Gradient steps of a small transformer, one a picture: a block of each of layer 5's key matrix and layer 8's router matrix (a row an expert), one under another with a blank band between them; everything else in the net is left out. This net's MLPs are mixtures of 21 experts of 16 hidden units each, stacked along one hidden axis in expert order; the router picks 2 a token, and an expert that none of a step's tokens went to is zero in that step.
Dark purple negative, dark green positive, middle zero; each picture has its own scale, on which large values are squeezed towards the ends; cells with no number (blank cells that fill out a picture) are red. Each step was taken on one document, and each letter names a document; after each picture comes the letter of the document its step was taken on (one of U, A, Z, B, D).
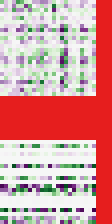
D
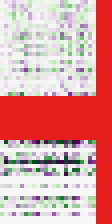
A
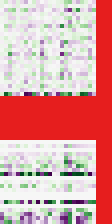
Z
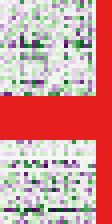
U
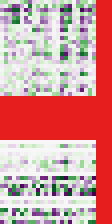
D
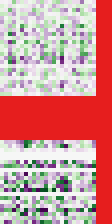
U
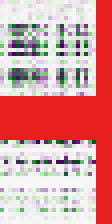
A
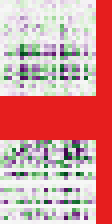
Z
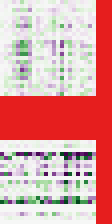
Z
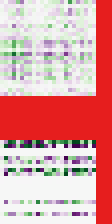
A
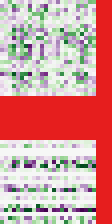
U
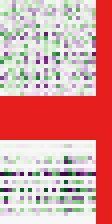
Z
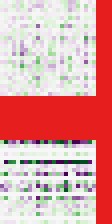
A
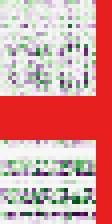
A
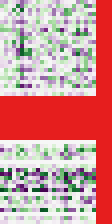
D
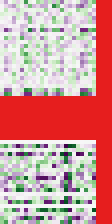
D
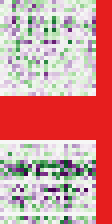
D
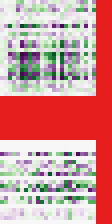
Z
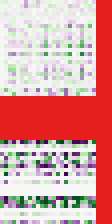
A
